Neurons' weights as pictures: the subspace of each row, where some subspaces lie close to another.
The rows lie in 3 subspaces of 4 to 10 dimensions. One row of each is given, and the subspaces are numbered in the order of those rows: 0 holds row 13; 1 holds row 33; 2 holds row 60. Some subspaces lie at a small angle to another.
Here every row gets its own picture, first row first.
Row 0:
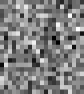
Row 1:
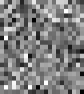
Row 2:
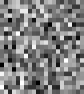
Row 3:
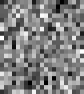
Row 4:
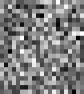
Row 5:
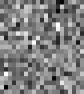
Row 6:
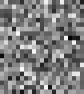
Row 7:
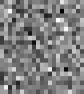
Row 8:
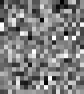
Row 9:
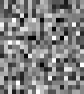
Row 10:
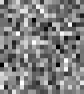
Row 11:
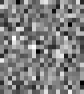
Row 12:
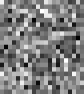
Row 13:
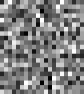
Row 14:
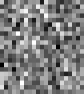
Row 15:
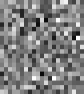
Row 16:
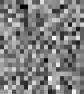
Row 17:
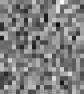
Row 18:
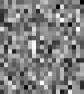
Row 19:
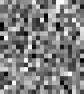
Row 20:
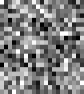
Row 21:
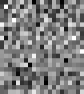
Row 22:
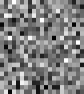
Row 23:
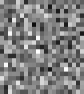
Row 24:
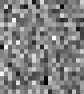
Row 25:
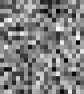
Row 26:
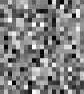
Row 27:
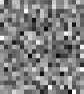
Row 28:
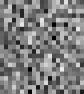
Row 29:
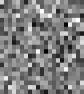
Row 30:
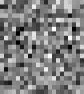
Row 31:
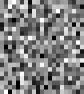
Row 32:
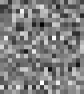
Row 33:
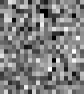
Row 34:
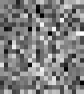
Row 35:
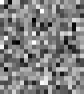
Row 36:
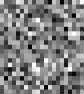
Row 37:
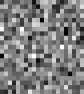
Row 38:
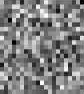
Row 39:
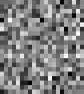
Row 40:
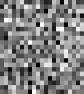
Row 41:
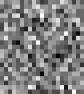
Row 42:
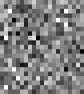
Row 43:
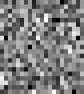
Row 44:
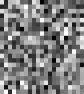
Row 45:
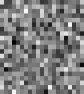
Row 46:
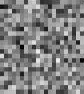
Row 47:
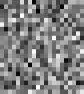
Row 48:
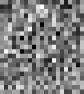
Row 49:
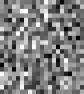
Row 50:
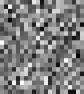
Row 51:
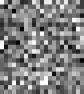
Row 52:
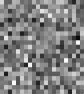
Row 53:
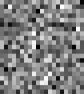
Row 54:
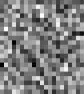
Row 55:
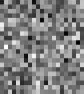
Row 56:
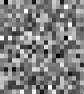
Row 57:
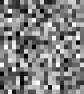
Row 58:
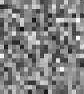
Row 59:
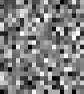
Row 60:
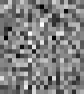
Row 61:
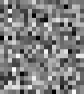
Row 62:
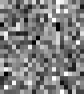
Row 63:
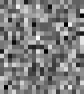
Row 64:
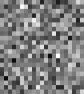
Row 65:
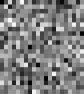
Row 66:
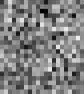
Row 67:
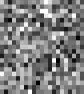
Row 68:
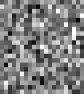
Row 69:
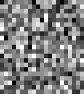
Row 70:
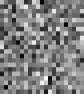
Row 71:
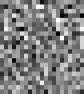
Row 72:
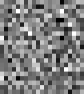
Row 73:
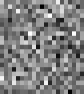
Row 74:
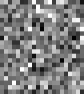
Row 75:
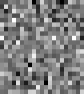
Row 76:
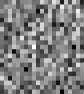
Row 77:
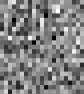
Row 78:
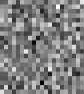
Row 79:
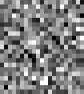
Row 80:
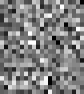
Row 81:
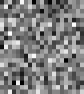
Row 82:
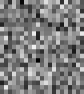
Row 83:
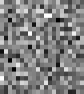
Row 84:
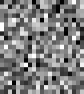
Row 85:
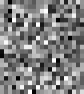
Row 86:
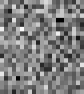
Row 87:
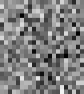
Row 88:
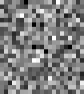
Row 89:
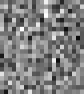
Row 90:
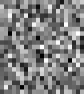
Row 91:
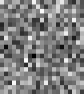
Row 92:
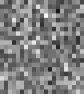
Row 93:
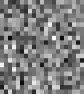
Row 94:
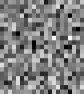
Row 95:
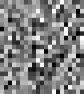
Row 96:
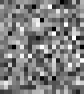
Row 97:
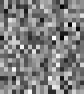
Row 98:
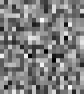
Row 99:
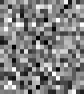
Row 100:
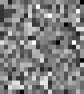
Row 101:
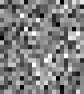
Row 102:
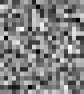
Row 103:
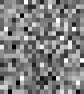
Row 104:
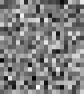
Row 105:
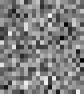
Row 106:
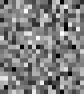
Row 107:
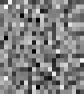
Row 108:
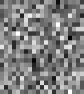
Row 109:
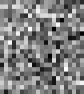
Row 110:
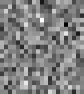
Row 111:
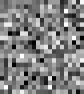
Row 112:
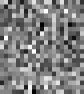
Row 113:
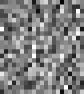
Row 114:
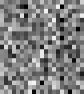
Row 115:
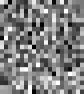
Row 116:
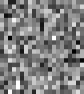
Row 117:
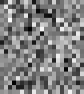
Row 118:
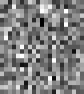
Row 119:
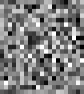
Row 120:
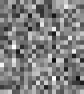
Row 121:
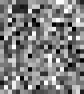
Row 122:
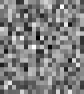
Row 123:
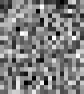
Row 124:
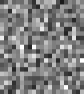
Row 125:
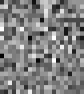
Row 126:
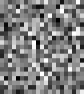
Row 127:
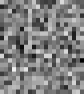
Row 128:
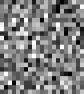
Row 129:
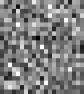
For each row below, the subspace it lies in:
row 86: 2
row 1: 2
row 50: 2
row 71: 2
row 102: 0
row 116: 1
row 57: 1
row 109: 0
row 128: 1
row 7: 2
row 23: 0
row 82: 0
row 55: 1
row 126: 2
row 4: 0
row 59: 0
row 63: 0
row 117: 2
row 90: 2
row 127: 1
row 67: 1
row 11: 2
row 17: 1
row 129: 2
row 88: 0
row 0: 0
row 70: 2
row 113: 0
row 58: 0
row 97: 2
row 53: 2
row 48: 2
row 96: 0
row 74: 0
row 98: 0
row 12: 1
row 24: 2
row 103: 0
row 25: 1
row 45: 0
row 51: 0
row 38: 0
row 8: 0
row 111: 0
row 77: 1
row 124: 1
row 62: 1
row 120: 0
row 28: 2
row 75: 2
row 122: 2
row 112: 2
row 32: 2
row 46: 1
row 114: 2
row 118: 2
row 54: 0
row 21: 2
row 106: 2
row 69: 1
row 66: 1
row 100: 2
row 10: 1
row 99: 2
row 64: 2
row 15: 0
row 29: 0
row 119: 0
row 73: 2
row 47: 2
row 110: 2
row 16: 2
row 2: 1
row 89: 1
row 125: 1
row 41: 0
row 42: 2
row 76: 2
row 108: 0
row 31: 1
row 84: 1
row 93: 1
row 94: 0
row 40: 2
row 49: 1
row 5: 1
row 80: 2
